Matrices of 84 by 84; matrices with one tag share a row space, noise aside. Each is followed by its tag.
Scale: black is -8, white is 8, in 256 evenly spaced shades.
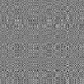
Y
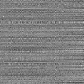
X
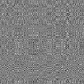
Y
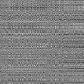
X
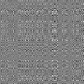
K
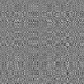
Y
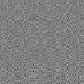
Y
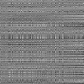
X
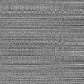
X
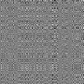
K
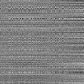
X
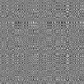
Y
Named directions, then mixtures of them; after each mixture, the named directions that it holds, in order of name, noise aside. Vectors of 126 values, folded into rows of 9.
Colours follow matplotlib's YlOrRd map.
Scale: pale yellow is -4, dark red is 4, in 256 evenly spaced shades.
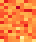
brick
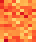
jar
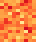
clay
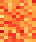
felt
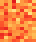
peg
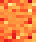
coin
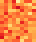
brick, peg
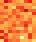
brick, coin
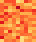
brick, peg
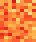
peg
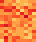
jar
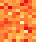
clay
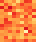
clay, jar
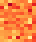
coin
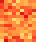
jar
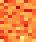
brick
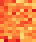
brick, coin, jar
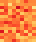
brick, clay, felt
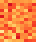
coin, felt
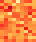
clay, jar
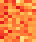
brick, peg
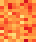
clay, coin, felt
